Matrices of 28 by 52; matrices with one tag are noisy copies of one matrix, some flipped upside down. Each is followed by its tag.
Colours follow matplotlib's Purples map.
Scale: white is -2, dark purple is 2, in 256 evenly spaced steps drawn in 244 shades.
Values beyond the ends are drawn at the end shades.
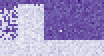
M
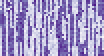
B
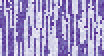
B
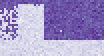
M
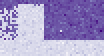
M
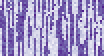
B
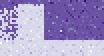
M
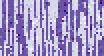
B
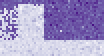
M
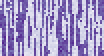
B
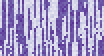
B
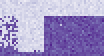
M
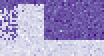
M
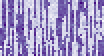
B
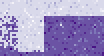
M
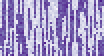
B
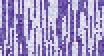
B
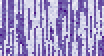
B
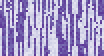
B
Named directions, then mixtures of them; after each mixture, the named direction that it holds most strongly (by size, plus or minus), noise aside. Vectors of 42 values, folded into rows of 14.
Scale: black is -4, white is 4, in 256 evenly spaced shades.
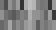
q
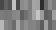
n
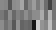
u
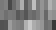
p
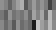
u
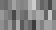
u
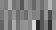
u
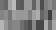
p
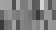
n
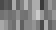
n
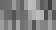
q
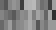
q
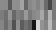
u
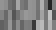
u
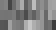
p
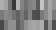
n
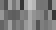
q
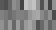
q
